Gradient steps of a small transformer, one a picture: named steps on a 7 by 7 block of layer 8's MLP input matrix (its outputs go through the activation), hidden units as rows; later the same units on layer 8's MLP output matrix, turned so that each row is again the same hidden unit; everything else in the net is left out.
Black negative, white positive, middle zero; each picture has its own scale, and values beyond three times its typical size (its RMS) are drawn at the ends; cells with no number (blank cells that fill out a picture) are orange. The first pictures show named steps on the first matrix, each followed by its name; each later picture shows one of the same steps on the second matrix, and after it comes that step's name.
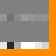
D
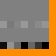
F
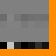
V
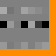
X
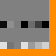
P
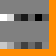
D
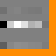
X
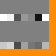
D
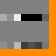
D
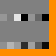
D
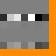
V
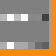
D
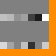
D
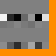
V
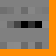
X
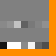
P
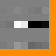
X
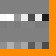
V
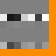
V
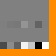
P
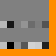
P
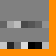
P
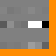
X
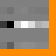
X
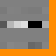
X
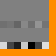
P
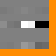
X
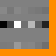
X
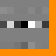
X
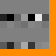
V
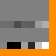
P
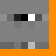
V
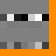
V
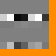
V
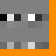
V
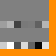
P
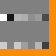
D
